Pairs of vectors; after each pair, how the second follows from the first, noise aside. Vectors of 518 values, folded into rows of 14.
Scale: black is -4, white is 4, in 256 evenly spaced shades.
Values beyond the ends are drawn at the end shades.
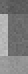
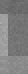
shrunk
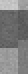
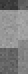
negated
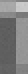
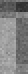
negated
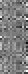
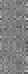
shrunk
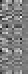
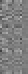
shrunk
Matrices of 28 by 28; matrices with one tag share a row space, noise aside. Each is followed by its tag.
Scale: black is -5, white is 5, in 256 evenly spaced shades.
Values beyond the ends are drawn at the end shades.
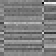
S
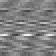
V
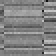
S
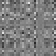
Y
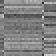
S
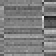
S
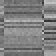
S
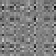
Y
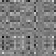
Y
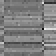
S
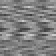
V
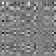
Y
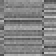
S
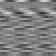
V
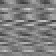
V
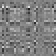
Y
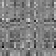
Y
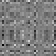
Y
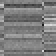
S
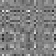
Y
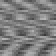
V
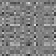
Y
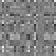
Y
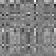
Y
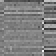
S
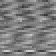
V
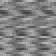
V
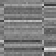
S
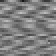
V
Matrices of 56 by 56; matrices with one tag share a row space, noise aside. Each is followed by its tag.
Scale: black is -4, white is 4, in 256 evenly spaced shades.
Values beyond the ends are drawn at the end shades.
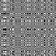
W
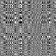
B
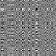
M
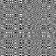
B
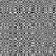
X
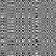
M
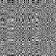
M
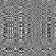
B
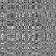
M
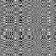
B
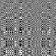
B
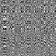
W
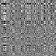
W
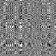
B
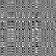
M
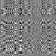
B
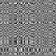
X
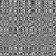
X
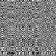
M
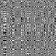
W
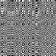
M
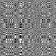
B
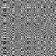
W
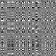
M
